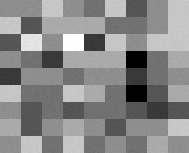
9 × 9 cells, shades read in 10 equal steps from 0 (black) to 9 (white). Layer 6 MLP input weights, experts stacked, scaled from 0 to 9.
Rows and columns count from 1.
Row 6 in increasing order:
0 3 4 4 4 6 6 7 7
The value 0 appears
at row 4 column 7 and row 6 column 7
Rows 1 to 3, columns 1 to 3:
5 5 7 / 7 3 6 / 3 8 5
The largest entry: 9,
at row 3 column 4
